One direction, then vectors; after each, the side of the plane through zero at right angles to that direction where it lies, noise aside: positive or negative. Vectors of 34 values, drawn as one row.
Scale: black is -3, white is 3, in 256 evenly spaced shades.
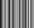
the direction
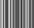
negative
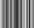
negative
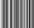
negative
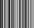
positive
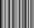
positive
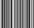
negative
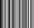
positive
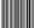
negative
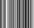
positive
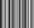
positive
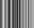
positive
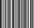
positive
